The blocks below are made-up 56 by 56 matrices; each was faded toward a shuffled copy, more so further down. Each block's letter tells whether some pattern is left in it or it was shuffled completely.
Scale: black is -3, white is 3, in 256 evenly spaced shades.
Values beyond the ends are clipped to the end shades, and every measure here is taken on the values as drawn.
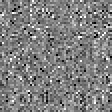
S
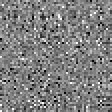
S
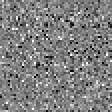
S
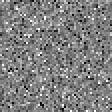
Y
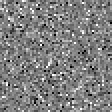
Y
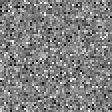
Y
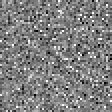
Y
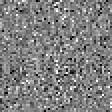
S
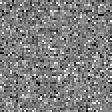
S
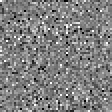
S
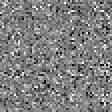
S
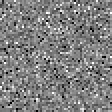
Y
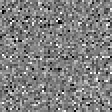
S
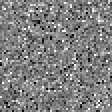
Y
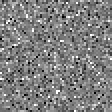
Y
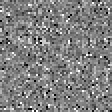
S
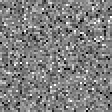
Y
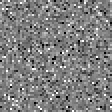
Y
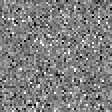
S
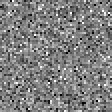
Y
